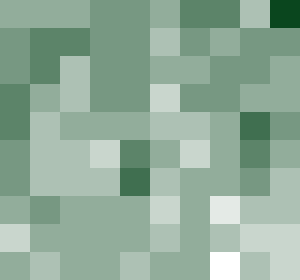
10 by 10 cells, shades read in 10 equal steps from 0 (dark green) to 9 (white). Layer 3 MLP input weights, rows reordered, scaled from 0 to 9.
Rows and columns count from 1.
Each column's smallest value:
3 3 3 4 2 5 3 3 2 0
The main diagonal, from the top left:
5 3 6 4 5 5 5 8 7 7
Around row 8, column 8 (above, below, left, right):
5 6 5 6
